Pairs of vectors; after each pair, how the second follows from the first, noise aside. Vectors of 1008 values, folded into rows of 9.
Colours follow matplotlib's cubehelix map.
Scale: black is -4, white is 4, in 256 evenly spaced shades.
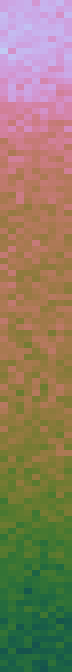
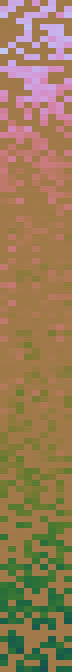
partly zeroed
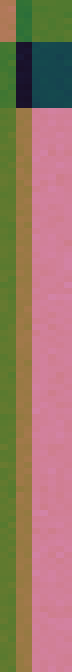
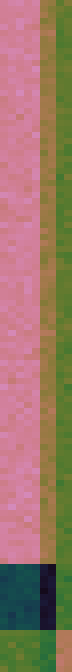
reversed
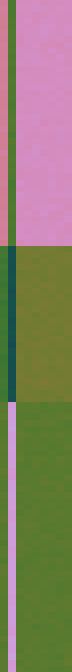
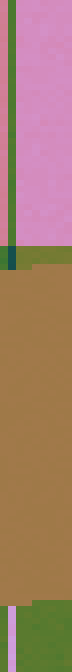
partly zeroed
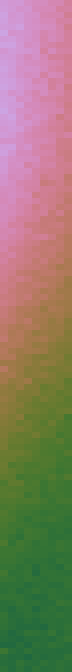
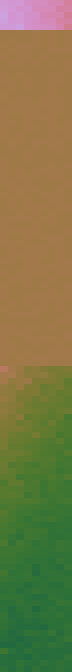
partly zeroed
